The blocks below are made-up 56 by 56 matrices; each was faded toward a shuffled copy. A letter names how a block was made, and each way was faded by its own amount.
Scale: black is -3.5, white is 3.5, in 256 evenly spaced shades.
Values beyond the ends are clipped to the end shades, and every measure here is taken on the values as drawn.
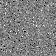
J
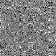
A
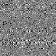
A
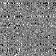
A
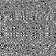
A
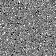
J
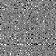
A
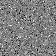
J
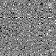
A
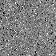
J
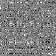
A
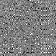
A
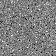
J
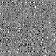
A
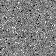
J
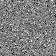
J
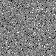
J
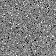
J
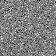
J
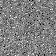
J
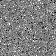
J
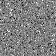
J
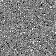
J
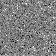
J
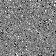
J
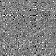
A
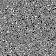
J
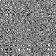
A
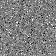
J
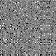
A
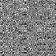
A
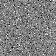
J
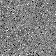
J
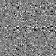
A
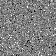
J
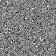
J
